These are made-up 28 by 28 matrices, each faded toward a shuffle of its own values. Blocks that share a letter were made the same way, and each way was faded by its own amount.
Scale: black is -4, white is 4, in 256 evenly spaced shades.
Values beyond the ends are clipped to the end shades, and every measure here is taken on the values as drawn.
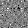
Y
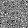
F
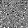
F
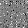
Y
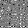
Y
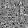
F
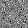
F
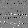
Y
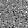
F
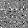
Y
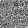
F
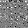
Y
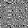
Y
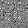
Y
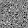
F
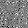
Y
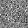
F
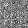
F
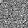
F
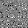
Y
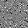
Y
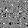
Y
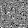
F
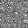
F
